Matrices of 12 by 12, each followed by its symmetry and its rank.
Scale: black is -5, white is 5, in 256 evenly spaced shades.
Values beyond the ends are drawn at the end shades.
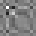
symmetric, rank two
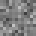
antisymmetric, full rank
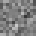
antisymmetric, full rank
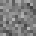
neither, full rank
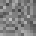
antisymmetric, full rank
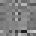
neither, rank two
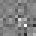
symmetric, rank two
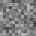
antisymmetric, full rank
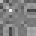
symmetric, rank two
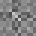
symmetric, rank two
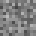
antisymmetric, full rank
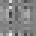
neither, rank two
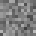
neither, full rank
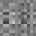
neither, rank two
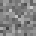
neither, full rank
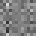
neither, rank two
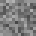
neither, full rank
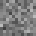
neither, full rank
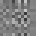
neither, rank two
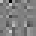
neither, rank two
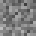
neither, full rank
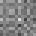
symmetric, rank two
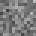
neither, full rank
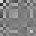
symmetric, rank two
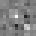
symmetric, rank two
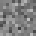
antisymmetric, full rank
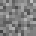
antisymmetric, full rank
